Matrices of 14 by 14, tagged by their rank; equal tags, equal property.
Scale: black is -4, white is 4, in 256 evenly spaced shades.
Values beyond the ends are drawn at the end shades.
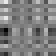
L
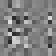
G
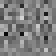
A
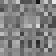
A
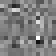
A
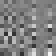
G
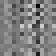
G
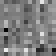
A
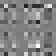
G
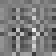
G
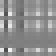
L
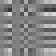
L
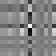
L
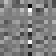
G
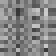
G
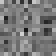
A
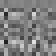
G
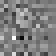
A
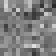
A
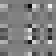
L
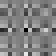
L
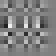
L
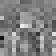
A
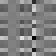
L
